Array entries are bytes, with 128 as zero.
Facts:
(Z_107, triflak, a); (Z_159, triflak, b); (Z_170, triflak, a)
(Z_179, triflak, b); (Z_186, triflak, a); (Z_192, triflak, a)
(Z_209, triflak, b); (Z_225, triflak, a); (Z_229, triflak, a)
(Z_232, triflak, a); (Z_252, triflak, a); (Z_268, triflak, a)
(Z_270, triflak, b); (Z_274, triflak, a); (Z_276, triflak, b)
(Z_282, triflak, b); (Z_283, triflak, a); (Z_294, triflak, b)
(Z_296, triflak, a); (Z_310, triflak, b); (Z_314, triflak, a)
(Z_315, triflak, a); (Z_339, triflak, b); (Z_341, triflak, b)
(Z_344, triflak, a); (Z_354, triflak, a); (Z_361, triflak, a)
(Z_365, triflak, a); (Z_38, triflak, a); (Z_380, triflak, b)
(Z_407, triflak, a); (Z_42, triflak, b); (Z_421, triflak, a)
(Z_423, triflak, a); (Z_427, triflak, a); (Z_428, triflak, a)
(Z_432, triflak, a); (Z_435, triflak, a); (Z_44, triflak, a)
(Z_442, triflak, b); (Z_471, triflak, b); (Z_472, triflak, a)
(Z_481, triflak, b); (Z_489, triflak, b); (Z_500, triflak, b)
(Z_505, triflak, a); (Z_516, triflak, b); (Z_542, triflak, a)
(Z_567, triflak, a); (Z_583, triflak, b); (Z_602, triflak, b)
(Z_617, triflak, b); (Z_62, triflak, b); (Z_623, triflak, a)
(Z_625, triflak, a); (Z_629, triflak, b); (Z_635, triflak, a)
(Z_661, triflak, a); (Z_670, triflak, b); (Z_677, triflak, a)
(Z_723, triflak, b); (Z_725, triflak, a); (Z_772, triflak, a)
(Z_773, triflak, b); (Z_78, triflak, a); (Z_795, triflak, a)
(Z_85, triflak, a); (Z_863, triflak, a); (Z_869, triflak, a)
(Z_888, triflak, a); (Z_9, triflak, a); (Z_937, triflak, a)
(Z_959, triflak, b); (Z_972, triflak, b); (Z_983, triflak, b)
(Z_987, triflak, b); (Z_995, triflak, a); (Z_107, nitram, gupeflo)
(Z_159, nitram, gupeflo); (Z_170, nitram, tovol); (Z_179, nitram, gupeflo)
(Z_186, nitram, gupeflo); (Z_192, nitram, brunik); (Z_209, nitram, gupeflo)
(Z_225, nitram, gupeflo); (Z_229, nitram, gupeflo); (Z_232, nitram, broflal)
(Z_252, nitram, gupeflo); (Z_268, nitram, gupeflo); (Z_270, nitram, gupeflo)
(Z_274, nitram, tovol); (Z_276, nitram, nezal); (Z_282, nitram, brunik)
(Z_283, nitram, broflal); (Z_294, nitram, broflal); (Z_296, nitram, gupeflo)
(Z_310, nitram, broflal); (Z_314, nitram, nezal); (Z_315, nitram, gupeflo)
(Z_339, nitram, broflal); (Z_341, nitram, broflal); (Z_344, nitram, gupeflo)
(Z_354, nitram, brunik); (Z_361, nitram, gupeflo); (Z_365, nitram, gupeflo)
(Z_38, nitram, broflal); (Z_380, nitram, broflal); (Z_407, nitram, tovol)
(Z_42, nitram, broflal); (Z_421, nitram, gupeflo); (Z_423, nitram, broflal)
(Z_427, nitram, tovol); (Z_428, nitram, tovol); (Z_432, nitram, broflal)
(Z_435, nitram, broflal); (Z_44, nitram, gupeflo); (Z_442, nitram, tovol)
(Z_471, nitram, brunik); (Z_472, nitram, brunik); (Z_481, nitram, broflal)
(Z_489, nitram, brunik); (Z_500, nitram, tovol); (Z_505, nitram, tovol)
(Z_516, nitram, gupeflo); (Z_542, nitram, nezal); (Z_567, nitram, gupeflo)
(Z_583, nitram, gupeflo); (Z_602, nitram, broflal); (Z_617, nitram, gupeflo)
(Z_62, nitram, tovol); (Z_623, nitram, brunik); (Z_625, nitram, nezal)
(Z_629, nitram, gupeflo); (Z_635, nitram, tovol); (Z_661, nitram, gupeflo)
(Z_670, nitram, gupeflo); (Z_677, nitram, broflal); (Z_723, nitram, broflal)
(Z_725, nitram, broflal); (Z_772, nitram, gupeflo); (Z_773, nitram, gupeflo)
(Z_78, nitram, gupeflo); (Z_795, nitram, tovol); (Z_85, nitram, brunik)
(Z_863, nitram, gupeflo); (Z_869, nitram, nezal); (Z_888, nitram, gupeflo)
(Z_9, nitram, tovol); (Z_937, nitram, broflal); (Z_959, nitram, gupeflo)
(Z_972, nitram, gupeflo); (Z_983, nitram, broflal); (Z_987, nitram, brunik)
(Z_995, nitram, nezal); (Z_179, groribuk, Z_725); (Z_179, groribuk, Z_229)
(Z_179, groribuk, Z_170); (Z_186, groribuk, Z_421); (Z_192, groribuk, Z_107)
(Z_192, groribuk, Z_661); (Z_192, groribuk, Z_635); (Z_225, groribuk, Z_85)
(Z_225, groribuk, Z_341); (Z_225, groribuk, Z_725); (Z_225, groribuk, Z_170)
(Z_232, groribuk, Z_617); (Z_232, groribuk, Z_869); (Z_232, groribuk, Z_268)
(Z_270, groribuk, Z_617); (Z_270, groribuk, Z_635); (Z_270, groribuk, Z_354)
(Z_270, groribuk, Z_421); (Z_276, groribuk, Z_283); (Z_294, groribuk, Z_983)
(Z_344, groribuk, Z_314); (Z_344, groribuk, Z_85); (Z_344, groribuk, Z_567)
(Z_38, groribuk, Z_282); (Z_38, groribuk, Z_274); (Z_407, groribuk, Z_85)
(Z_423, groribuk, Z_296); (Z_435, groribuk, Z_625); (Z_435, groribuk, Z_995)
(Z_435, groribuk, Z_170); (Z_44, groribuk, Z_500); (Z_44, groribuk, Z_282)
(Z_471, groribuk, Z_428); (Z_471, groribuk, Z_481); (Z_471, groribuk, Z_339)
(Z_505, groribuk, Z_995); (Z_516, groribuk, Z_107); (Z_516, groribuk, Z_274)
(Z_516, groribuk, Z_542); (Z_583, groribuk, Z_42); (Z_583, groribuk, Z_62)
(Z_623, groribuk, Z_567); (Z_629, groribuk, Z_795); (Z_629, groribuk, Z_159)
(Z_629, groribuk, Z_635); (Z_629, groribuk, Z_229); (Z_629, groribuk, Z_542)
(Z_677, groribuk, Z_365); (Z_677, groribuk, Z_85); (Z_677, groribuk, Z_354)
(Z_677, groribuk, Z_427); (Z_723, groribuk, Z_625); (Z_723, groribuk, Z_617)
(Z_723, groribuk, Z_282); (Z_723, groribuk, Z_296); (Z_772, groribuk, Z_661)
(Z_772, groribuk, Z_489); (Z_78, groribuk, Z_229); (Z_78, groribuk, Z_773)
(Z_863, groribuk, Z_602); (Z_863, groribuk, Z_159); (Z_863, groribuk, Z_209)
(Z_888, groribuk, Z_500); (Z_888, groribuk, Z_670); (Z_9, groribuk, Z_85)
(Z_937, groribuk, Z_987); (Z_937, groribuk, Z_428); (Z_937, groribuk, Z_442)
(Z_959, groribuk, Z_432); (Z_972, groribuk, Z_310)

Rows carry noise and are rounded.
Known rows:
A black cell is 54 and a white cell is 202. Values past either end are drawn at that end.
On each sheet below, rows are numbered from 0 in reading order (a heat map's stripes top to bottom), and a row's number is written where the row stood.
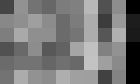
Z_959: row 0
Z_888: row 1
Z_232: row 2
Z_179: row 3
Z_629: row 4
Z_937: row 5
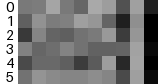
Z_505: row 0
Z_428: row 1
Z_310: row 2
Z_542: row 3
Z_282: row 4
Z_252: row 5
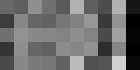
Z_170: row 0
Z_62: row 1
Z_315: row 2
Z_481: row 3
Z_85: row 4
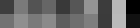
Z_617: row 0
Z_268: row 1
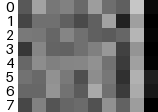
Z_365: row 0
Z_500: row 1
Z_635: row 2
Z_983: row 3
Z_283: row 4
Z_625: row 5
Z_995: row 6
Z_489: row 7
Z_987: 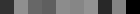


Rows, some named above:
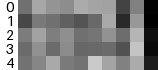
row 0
Z_937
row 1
Z_670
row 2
Z_186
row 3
Z_421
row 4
Z_225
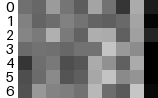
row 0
Z_995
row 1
Z_542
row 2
Z_435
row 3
Z_629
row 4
Z_341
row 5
Z_179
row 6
Z_314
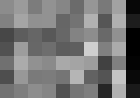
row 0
Z_772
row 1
Z_232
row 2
Z_773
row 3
Z_270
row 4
Z_937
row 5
Z_567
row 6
Z_296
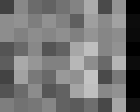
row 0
Z_380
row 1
Z_192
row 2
Z_863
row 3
Z_179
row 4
Z_623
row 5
Z_471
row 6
Z_179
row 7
Z_274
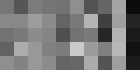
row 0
Z_229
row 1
Z_44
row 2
Z_296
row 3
Z_344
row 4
Z_38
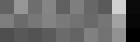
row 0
Z_354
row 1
Z_795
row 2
Z_159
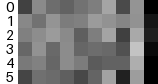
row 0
Z_380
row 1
Z_78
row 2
Z_423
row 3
Z_421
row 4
Z_661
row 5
Z_500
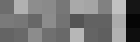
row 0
Z_677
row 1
Z_107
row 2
Z_725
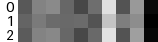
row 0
Z_723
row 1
Z_516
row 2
Z_723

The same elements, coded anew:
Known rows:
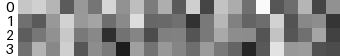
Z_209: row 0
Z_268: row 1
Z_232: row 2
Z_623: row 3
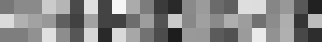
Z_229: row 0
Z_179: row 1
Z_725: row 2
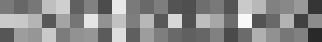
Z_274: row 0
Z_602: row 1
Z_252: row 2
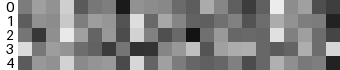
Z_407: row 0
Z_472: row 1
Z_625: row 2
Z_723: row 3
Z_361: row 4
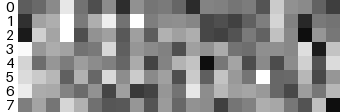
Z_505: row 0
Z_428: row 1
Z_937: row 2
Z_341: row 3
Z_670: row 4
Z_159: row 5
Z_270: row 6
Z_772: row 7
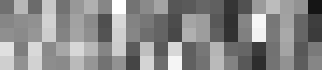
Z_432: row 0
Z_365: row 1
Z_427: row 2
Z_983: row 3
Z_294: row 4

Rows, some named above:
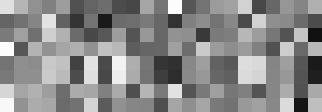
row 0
Z_516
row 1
Z_435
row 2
Z_772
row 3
Z_617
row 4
Z_229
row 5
Z_229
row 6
Z_380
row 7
Z_341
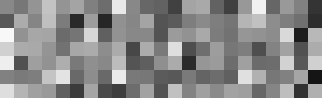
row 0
Z_354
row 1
Z_78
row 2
Z_341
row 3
Z_380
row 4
Z_282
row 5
Z_107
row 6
Z_179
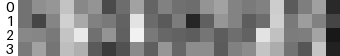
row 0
Z_186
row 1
Z_296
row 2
Z_107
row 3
Z_192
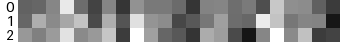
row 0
Z_505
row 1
Z_795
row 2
Z_85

